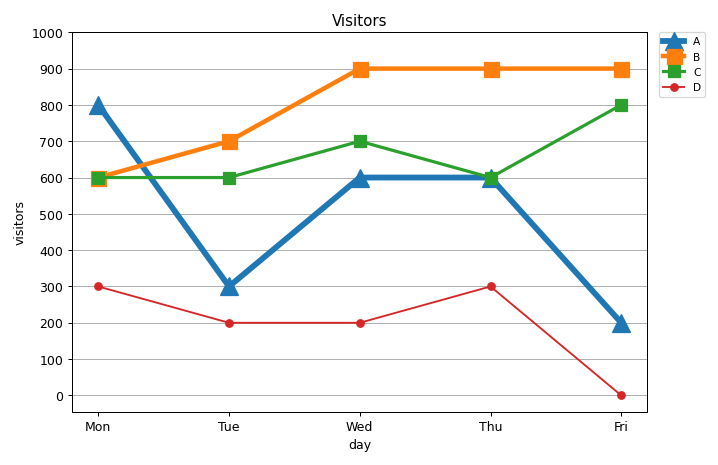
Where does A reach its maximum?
Mon
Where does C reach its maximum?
Fri
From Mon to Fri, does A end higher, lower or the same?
lower
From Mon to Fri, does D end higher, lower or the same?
lower
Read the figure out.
Title: Visitors
x-axis: day, ticks Mon Tue Wed Thu Fri
y-axis: visitors, ticks 0 100 200 300 400 500 600 700 800 900 1000
Legend: A, B, C, D
Values:
A: 800 300 600 600 200
B: 600 700 900 900 900
C: 600 600 700 600 800
D: 300 200 200 300 0
